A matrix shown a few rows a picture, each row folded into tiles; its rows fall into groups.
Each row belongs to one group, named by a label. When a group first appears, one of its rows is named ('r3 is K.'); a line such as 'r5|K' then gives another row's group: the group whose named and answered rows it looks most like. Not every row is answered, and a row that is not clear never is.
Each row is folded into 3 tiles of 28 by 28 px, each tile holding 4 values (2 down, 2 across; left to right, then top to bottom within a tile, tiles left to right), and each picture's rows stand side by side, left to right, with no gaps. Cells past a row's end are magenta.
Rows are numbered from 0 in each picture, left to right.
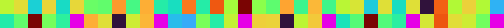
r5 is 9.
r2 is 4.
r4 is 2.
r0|2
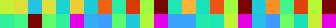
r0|2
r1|4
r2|4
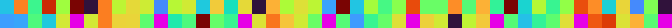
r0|4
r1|9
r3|9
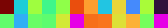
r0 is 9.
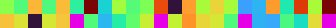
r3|4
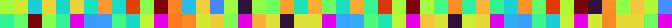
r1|4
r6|4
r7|9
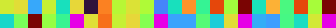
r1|9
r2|4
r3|4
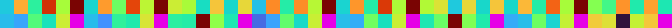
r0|4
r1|4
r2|2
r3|4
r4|4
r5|2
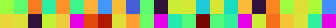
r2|2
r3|9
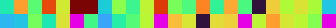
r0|4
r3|9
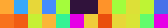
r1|9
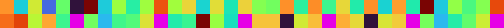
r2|2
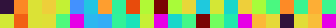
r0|9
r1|4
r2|2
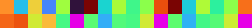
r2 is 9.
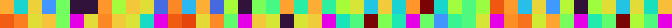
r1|9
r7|2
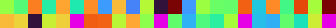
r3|4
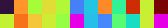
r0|9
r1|4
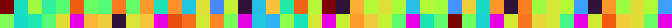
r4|9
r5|2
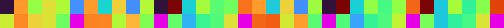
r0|9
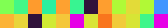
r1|9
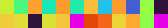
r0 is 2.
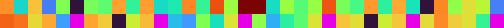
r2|4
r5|9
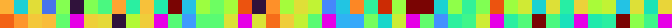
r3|9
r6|2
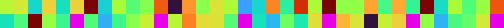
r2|9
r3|4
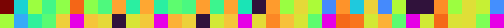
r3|9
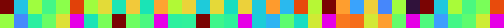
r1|2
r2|2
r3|4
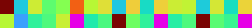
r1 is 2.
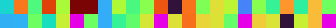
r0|4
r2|9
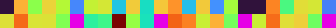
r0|9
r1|2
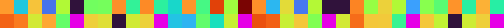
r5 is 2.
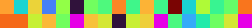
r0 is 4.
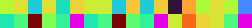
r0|2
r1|2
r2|9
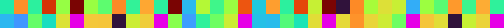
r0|4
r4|9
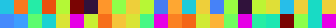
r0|4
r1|9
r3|2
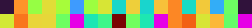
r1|2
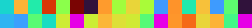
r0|4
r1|9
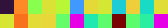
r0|9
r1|2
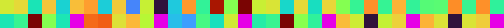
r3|2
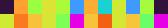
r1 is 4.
